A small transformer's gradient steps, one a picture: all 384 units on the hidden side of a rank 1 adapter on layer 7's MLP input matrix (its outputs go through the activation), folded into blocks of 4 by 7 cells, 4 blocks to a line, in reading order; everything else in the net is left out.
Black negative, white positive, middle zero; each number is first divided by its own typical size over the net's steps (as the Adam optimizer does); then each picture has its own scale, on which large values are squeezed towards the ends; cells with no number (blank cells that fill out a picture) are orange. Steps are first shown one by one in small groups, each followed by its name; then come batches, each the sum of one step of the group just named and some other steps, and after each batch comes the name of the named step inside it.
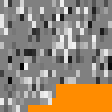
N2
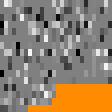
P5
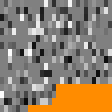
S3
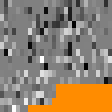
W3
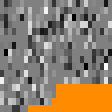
S3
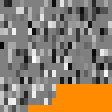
S3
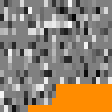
S3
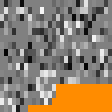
N2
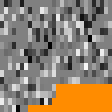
N2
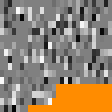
N2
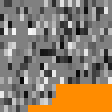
S3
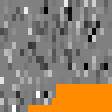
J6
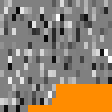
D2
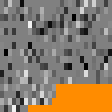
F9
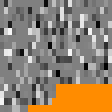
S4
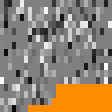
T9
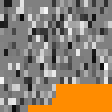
T9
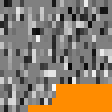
F9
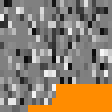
S4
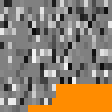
S4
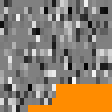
J6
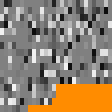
S4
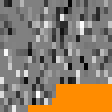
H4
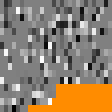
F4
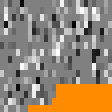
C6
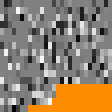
F4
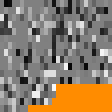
H4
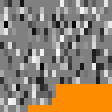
C6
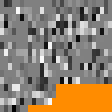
F4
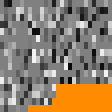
H4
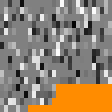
C6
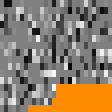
H4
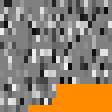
H4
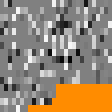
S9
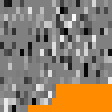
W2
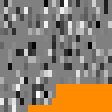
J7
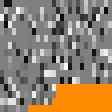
S9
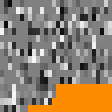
W2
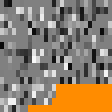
W2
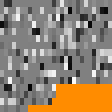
S9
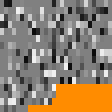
S9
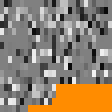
J7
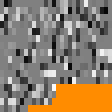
J7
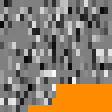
J7
